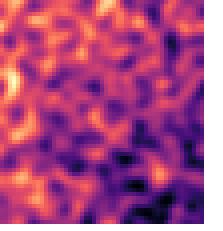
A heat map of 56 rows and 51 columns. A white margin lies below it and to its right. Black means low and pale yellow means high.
There are no lone odd cells. The field is mottled with small blotches. Neither half mirrors the other. There are no regular stripes. Values rise toward the top left. The ninth with the lowest average is the bottom right.
